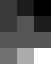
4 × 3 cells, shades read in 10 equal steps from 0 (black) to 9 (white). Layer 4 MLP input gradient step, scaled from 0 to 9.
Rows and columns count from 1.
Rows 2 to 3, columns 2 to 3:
3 1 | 3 3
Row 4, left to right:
4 6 9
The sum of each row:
3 6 9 19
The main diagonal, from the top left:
2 3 3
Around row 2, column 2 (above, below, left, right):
1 3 2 1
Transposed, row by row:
2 2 3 4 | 1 3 3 6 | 0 1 3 9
